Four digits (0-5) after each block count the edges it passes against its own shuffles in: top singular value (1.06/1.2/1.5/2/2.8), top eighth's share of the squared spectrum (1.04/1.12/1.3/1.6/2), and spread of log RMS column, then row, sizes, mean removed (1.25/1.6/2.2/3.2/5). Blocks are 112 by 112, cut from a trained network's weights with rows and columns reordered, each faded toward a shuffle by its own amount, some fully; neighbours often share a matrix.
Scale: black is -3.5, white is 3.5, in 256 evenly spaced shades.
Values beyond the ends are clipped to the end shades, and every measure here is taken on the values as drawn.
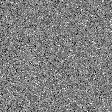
0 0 0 0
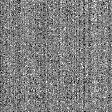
4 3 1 2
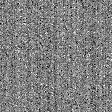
3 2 0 1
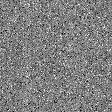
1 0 0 0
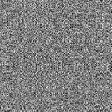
4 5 2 2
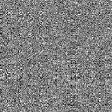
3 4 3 2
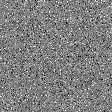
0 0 0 0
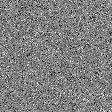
0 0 0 0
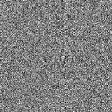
4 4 2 2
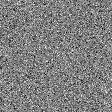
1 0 0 0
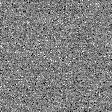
1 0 0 0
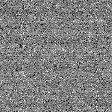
2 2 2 0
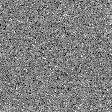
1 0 0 0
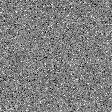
0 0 0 0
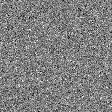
1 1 0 0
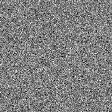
2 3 1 1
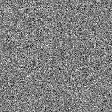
3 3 1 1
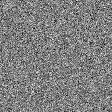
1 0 0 0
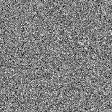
3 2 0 0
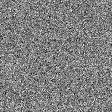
1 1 0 0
